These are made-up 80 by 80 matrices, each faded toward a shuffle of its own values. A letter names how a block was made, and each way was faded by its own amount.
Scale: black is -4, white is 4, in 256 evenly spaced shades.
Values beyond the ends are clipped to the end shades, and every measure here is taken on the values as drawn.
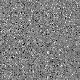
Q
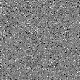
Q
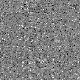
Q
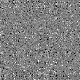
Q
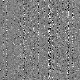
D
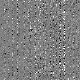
D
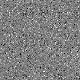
Q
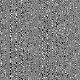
D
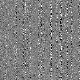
D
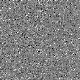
Q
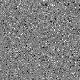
Q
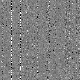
D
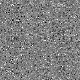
Q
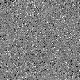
Q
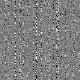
D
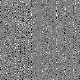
D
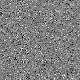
Q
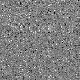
Q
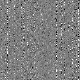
D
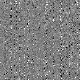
D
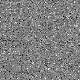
Q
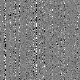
D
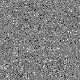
Q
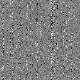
D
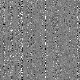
D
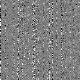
D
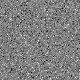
Q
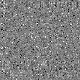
Q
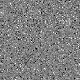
Q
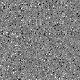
Q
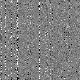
D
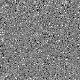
Q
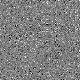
Q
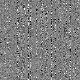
D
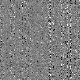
D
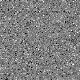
Q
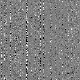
D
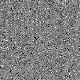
Q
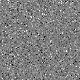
Q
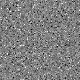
Q
